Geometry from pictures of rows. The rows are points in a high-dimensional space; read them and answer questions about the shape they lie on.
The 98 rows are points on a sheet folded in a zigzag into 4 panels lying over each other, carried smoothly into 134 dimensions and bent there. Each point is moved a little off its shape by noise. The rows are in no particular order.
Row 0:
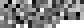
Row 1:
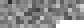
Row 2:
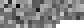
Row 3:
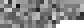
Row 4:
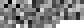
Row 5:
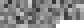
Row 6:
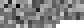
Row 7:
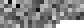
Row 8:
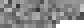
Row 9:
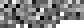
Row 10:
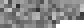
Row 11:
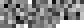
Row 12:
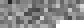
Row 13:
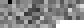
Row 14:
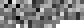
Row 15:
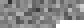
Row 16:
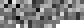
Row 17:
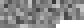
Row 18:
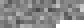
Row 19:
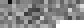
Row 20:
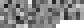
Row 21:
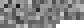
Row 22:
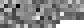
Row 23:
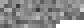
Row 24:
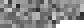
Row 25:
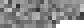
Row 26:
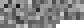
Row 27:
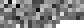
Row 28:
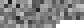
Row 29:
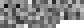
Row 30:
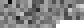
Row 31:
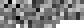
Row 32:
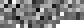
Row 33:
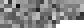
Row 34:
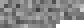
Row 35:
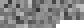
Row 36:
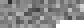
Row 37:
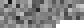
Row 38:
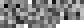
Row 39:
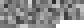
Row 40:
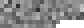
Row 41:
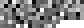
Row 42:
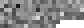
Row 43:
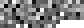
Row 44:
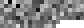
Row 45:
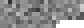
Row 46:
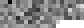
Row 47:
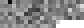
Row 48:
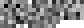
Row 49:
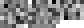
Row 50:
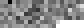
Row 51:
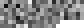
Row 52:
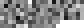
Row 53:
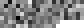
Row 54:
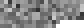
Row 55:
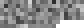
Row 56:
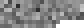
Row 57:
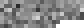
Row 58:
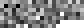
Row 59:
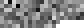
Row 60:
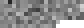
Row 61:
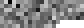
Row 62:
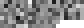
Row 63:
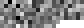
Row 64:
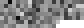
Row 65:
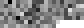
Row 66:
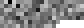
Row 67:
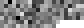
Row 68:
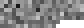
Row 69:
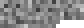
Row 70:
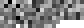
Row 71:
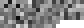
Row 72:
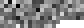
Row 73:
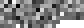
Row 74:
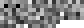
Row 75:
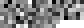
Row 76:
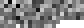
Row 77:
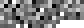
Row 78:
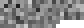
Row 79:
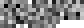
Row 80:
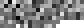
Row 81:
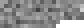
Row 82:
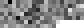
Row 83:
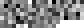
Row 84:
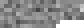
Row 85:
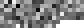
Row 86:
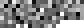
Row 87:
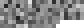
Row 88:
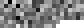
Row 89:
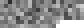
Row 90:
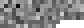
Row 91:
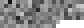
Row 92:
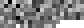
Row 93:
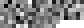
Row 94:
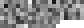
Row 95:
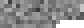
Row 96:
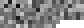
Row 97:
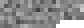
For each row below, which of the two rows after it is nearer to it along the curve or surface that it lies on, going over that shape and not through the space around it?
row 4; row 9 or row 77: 77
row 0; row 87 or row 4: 4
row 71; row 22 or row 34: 22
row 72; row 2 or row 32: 32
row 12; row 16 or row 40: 40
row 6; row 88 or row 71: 71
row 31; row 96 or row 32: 32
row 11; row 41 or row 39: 39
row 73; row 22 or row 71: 71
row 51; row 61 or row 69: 69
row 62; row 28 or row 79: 79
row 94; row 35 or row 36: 35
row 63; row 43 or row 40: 43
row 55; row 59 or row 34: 34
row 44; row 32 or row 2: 32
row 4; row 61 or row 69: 61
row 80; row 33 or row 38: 33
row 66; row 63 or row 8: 63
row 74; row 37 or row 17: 17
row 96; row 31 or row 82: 31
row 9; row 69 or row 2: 2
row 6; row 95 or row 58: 95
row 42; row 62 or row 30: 62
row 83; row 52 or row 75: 52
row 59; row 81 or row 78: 78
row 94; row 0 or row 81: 81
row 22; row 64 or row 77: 64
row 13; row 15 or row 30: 30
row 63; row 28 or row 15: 28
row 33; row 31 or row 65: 31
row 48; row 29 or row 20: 20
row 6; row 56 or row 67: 56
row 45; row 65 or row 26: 26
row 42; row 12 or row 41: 12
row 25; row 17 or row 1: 1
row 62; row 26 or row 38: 26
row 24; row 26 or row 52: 26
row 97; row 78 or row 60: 78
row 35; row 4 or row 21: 21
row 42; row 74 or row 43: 74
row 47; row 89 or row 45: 45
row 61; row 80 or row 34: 80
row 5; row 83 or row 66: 83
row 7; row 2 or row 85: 85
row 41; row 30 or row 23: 30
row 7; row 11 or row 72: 72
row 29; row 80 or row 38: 38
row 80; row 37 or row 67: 67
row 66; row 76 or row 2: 76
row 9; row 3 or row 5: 3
